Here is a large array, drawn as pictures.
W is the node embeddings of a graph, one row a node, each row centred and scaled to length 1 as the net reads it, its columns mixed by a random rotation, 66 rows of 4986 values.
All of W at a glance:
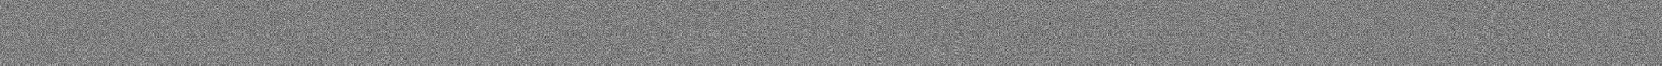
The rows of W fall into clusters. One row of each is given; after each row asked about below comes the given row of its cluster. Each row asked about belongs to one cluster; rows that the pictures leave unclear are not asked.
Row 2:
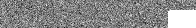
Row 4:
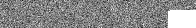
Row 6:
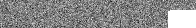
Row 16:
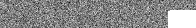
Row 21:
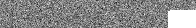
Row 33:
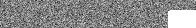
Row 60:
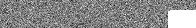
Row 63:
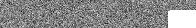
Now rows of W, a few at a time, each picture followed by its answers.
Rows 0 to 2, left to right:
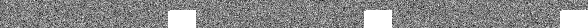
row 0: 33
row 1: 4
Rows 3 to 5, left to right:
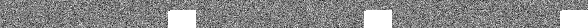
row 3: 21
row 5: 63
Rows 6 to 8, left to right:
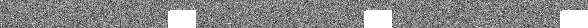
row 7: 6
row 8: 63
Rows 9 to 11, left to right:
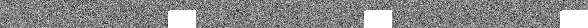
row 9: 63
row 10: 2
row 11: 21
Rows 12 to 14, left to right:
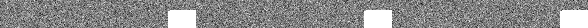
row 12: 33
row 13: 16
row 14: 60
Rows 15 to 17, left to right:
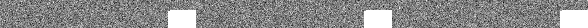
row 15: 21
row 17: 33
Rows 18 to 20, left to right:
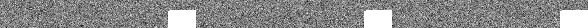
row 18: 2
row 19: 6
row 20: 33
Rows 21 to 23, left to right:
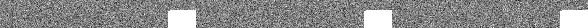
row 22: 33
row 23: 4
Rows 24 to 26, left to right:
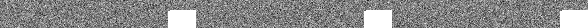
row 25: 21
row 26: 6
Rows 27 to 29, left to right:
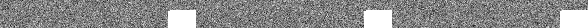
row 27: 4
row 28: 6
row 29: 2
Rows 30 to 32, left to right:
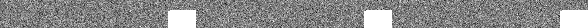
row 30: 33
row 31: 60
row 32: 60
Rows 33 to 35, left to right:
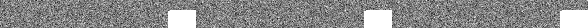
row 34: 33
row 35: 33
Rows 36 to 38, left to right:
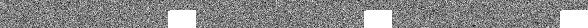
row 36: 16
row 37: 16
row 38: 2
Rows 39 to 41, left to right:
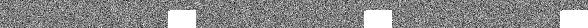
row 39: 4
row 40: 16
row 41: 60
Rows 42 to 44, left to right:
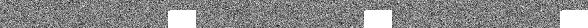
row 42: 16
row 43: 2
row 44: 33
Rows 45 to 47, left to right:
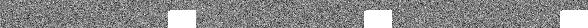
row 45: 21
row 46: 63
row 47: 60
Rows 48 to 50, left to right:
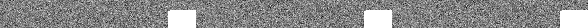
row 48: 6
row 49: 63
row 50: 63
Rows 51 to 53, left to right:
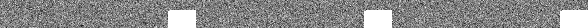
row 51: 2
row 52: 60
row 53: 60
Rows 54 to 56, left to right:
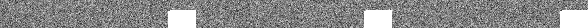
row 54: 6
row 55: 2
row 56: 21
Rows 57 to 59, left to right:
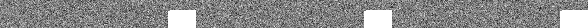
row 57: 63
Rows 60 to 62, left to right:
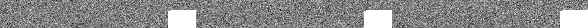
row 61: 21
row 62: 6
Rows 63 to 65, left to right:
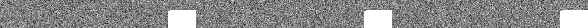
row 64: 16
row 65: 16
